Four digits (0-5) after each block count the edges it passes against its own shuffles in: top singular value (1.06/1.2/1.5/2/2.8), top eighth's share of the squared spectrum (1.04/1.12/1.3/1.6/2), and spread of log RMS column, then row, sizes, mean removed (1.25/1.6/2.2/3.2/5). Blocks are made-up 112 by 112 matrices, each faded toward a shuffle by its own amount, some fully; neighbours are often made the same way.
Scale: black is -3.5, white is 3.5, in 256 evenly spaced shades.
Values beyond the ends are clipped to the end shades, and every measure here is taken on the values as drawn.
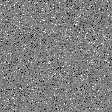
2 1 0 1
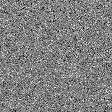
0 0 0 0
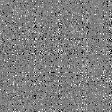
2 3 3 3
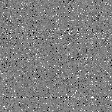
2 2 2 2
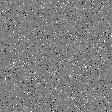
0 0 0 0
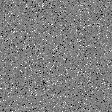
1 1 1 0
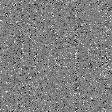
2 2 2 1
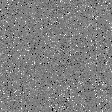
1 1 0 0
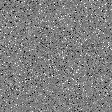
0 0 0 0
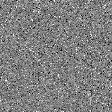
3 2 1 0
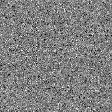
3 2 1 1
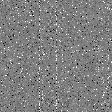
4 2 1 0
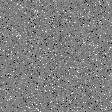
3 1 1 0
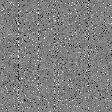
4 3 2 1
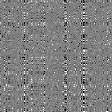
5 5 4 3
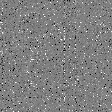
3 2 1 0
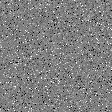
0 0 0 0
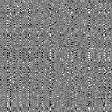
5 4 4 3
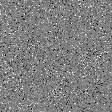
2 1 0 0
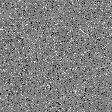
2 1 0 0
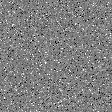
2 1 0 0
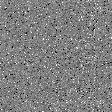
3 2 0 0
